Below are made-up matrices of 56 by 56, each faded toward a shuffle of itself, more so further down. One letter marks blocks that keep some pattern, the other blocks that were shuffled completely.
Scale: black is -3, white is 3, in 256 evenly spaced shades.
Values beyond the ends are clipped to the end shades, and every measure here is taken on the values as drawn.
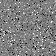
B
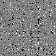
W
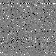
W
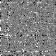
W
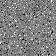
B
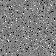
B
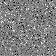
B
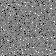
B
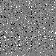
W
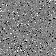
B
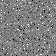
B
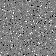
B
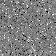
B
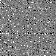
W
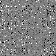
W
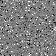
B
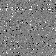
W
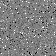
B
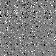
W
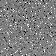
B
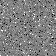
B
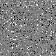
W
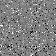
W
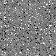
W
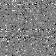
W
